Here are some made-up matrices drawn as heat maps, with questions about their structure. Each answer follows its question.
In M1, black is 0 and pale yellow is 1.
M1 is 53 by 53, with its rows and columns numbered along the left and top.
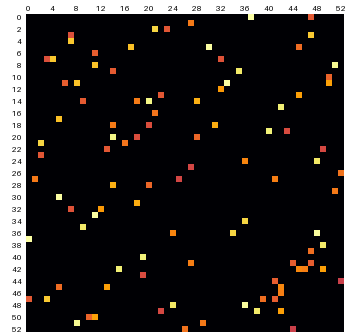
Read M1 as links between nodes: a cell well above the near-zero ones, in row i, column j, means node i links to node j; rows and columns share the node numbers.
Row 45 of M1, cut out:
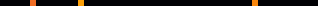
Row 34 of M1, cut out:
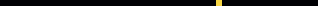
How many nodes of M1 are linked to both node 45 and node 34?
0
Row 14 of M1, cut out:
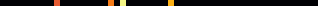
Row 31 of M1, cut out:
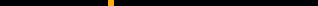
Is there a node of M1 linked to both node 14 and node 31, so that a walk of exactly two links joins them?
yes
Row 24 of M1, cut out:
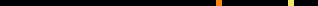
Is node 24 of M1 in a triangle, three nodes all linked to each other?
yes
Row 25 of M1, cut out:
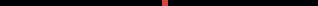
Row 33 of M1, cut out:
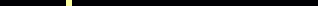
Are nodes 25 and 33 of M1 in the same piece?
no
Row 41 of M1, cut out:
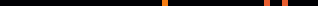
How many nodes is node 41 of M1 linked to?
3
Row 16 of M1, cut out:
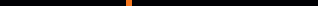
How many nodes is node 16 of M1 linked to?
1
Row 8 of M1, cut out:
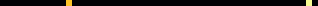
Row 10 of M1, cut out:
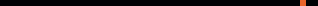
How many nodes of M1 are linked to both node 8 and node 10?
0
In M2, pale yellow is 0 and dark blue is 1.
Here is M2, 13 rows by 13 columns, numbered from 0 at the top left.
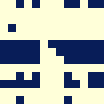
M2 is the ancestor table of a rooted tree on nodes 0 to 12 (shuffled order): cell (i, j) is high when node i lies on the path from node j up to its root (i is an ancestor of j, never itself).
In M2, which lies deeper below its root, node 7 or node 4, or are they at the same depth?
node 4
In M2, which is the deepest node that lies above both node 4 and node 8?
9
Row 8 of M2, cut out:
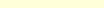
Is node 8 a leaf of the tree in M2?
yes
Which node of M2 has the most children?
9
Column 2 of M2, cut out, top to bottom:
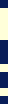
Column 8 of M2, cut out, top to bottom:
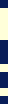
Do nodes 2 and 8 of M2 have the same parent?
yes
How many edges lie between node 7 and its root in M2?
2
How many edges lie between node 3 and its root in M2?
4
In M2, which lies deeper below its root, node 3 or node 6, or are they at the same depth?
node 3
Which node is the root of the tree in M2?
5
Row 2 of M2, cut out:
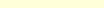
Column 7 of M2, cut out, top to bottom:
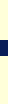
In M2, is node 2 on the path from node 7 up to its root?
no
